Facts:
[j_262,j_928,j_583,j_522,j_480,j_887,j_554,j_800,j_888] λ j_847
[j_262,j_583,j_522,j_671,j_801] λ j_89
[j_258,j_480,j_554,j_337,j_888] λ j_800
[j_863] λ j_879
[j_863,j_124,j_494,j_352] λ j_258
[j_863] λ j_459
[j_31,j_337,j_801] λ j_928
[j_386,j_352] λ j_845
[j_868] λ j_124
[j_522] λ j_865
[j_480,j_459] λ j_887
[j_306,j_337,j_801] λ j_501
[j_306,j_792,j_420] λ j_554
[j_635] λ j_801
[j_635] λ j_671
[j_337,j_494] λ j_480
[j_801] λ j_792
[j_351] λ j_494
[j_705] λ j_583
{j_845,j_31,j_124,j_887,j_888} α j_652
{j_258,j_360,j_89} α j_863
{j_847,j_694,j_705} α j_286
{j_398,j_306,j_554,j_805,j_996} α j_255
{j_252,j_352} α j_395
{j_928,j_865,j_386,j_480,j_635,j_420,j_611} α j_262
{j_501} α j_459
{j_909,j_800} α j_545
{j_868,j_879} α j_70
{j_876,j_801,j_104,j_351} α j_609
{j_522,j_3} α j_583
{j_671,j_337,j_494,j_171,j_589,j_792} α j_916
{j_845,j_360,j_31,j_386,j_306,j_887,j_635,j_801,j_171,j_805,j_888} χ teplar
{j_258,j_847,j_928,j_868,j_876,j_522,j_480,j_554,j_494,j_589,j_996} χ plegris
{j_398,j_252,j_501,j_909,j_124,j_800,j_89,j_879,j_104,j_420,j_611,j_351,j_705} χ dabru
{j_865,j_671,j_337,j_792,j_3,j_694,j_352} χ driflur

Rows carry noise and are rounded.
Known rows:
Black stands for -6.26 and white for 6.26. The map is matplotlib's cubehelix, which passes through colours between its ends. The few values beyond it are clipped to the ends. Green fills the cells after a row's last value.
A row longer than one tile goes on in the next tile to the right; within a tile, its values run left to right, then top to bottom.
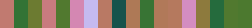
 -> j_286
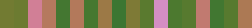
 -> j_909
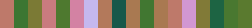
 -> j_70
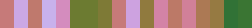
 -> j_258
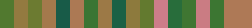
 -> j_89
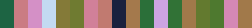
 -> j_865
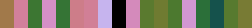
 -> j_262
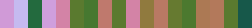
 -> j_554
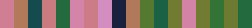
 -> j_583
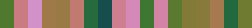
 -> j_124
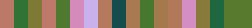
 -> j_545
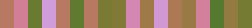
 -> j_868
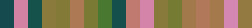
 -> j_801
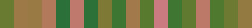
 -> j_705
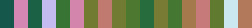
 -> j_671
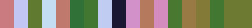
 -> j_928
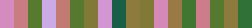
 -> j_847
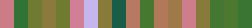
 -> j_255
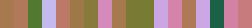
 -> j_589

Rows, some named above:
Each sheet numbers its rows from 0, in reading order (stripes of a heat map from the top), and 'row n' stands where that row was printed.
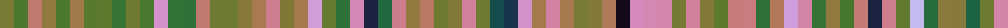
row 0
j_398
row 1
j_887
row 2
j_635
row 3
j_611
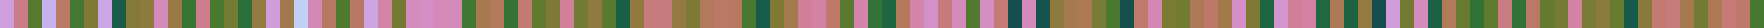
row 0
j_847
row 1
j_494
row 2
j_31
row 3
j_171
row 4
j_801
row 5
j_420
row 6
j_31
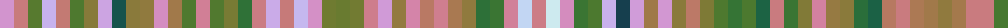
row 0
j_847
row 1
j_258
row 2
j_480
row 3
j_306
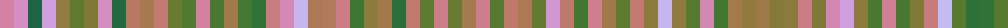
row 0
j_522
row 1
j_352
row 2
j_876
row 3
j_863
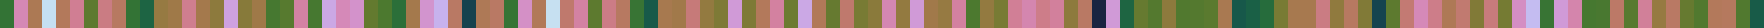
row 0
j_337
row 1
j_916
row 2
j_337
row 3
j_868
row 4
j_800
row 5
j_360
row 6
j_554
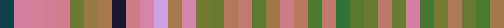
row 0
j_386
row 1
j_351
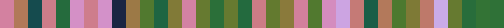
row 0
j_583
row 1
j_459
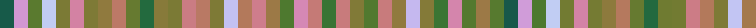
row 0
j_792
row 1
j_996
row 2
j_792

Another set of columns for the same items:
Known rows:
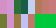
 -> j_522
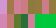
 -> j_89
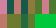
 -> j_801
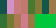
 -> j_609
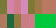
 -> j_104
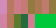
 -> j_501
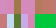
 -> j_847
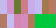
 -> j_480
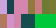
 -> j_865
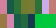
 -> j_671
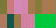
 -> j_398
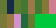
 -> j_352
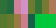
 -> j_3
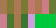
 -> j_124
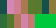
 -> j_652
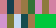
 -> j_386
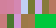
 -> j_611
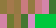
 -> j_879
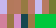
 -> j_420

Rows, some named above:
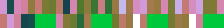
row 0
j_865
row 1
j_887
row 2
j_876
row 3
j_996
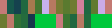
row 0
j_337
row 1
j_171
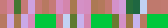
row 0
j_258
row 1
j_847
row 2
j_522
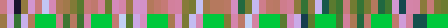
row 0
j_494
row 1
j_351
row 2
j_847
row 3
j_554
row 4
j_868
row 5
j_262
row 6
j_459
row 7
j_865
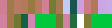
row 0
j_800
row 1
j_589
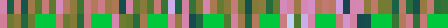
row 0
j_801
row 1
j_705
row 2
j_887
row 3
j_635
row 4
j_583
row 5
j_847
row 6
j_865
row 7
j_863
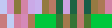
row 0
j_928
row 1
j_916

